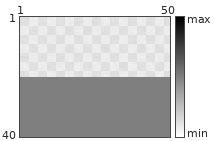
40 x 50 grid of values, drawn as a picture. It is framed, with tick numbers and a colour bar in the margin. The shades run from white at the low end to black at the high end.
It is made of 2 by 1 panels. Panel 1,1: very low, checkered, faint in contrast. Panel 2,1: middling, flat.
